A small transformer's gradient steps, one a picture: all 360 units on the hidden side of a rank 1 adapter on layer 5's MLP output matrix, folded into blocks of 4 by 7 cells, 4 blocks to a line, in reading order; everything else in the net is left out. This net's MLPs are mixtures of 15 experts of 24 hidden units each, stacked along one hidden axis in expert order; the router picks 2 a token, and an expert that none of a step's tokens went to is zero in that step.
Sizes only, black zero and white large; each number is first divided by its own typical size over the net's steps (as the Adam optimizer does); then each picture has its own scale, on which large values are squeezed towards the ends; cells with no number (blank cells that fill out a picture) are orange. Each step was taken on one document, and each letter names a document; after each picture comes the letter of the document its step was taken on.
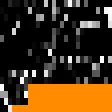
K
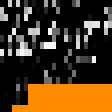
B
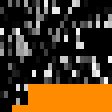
K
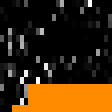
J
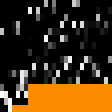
K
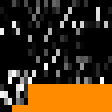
K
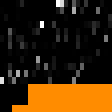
J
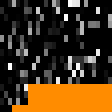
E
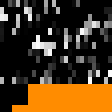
B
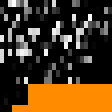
B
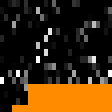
E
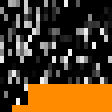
B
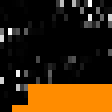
J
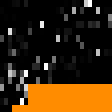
J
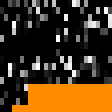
E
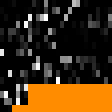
K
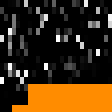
J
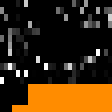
J
